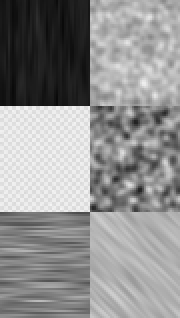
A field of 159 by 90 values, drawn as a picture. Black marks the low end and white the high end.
The table splits into 3 rows of 2 panels. Panel 1,1: very low, streaked downward, faint in contrast. Panel 1,2: high, blotchy. Panel 2,1: very high, checkered, faint in contrast. Panel 2,2: middling, blotchy, strong in contrast. Panel 3,1: middling, streaked across. Panel 3,2: high, slanting down to the right, faint in contrast.
